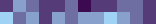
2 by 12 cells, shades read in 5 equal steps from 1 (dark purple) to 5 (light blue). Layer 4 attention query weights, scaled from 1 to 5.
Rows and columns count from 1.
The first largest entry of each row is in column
2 1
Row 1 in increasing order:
1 2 2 2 2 2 2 3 3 3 3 4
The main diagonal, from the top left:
2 3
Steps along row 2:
down up down up down up same up down down down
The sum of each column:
7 7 7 4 6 6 5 6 7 7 6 4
